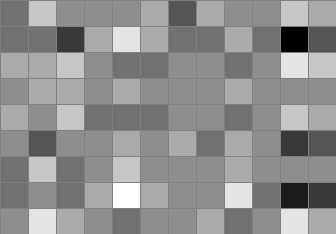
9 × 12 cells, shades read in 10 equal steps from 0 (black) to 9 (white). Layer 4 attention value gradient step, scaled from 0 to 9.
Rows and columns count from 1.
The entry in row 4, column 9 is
6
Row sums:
64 51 66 64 62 55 63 59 67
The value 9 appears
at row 8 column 5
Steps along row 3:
same up down down same up same down up up down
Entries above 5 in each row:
5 4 5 4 4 3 3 4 5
